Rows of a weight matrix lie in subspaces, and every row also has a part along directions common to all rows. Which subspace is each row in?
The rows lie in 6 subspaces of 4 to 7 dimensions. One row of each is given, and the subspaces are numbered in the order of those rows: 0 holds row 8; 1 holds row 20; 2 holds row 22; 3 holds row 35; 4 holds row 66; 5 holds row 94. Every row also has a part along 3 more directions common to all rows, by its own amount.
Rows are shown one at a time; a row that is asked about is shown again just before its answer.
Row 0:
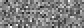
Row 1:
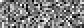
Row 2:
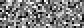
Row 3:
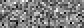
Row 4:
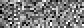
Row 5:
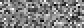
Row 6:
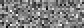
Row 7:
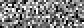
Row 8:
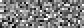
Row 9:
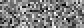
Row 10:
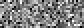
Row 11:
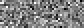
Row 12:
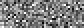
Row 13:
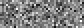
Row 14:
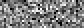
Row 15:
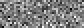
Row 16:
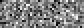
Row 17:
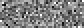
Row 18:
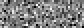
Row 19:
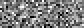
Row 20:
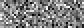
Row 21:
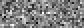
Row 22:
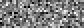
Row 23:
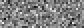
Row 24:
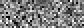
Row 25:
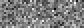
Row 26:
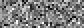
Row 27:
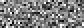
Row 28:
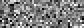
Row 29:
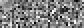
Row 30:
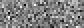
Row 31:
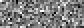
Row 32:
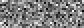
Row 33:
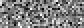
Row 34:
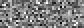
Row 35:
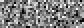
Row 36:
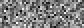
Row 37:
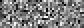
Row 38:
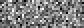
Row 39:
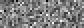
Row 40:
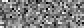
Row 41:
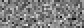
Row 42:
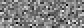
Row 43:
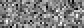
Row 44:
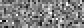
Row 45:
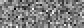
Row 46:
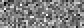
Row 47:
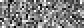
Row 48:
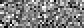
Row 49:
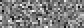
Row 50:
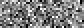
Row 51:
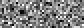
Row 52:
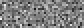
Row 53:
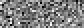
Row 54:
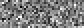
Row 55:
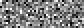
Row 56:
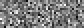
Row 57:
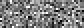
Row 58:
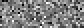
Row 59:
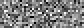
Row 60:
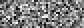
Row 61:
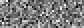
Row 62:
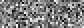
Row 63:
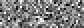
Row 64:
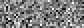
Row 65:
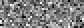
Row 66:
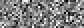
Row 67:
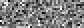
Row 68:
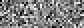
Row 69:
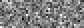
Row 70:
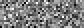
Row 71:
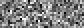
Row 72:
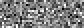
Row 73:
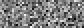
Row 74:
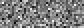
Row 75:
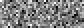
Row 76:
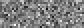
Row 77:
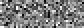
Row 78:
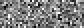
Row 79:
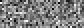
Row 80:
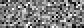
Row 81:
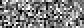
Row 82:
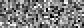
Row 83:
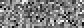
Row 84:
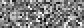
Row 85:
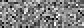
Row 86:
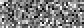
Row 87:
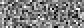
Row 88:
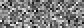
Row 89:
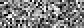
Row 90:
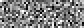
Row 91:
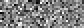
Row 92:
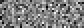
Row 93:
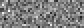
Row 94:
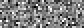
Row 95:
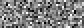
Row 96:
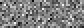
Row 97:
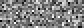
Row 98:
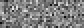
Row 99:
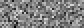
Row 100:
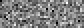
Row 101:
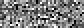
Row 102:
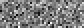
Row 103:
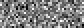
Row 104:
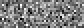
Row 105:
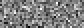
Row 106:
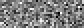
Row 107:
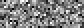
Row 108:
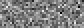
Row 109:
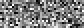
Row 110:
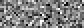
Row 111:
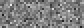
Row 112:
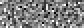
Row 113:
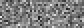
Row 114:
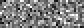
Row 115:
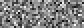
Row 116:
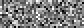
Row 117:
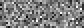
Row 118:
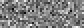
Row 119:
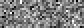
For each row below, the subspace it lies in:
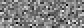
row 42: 3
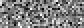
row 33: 2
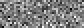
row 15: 1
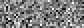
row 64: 1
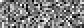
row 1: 2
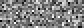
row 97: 3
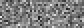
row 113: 2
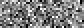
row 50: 2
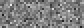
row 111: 4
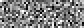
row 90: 0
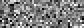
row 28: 1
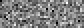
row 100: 0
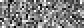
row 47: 2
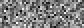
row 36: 4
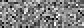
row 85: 0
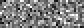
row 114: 4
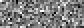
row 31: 2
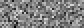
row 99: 4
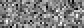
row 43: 1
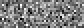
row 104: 5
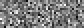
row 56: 1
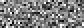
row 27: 1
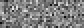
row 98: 0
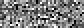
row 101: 0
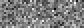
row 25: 4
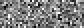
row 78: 4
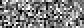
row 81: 2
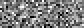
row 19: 5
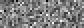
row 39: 5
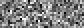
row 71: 2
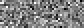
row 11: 0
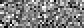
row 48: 1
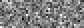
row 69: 0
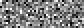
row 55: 2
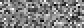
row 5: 0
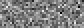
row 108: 0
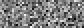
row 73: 5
